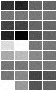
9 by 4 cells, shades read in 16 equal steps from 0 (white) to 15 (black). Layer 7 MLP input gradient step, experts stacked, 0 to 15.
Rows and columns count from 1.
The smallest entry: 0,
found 2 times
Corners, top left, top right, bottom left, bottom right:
12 9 0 9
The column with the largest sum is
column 3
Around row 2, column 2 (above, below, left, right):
13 11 8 8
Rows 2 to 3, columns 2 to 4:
8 8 8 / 11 9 9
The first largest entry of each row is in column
2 1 1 2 3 4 1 3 3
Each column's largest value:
13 15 11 10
